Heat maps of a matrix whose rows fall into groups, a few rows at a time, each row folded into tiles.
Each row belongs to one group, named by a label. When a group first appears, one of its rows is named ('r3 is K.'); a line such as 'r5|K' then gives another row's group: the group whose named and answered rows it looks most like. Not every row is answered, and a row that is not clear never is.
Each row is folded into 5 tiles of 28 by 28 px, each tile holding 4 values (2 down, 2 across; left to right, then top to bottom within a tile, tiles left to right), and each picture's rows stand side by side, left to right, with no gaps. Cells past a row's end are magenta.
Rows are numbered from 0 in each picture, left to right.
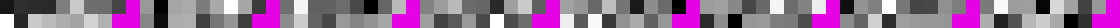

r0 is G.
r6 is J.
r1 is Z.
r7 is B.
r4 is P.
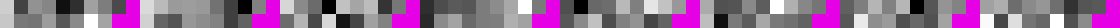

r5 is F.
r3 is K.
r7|P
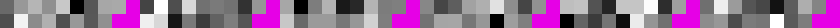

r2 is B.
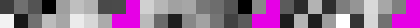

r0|G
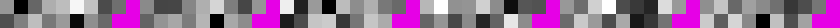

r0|Z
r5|P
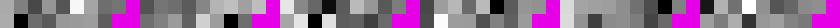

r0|F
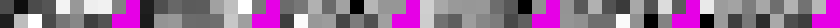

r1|K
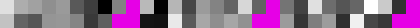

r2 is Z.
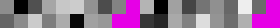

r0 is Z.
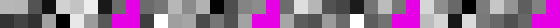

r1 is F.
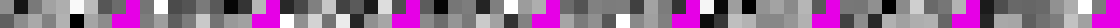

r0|Z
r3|B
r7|K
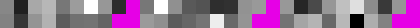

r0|Z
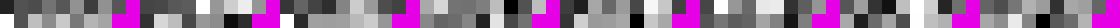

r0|G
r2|G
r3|P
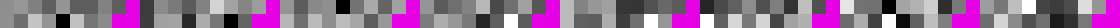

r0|P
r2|B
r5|G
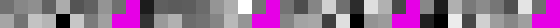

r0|P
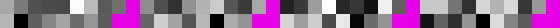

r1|Z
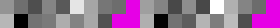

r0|F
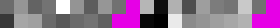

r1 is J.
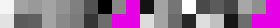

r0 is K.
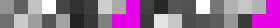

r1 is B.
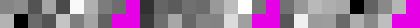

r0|F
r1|K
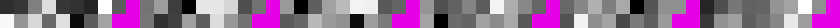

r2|Z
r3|F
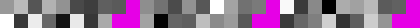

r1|F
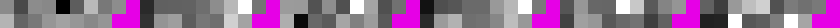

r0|B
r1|K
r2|F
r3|K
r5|J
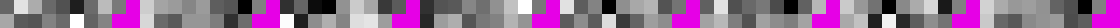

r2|G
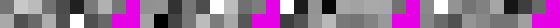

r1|F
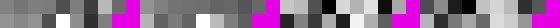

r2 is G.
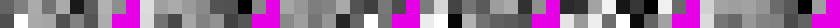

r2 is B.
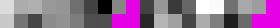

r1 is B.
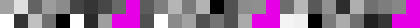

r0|P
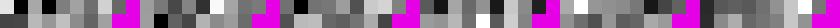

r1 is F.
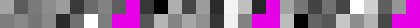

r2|F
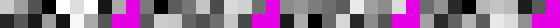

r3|G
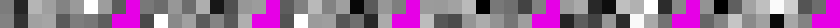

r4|G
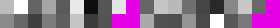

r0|P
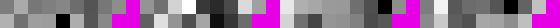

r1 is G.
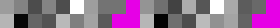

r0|F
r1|F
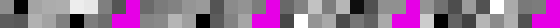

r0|Z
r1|P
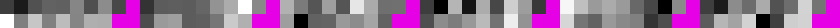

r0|G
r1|K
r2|F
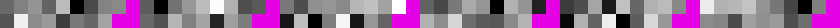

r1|Z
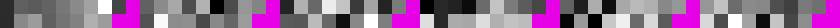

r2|J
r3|G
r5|P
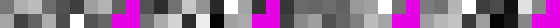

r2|K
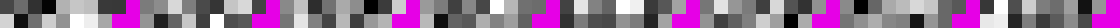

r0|G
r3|F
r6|Z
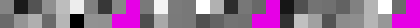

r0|Z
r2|K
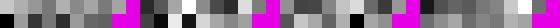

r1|J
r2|Z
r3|K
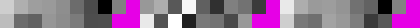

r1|P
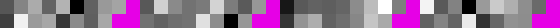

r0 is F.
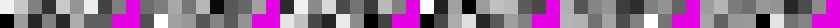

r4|B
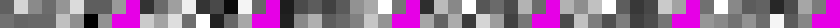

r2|K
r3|J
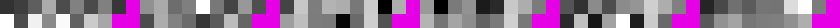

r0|G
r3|B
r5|K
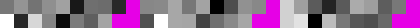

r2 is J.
